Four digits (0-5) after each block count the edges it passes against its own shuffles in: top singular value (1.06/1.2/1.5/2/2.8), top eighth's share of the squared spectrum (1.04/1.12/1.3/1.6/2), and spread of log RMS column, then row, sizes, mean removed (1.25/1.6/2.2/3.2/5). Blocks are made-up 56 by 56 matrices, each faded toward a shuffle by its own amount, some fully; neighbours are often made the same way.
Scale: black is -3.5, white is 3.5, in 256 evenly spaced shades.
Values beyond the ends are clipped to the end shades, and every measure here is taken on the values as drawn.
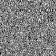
3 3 1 1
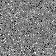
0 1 0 0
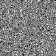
3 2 1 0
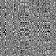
4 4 3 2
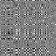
5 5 3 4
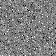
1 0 0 0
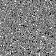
0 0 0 0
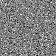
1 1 0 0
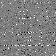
2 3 1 2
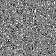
3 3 1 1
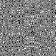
4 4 2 2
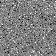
1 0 0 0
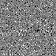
3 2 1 1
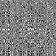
4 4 2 2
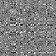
4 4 2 2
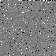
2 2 0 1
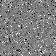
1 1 0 1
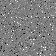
1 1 0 0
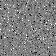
0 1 0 0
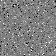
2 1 0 0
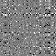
4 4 2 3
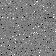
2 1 0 0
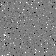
2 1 0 0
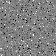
1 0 0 0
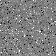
0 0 0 0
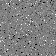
1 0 0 0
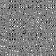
4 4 2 2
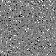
3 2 1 1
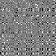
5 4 3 3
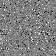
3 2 0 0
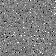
0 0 0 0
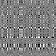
5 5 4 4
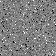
0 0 0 0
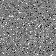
1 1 0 0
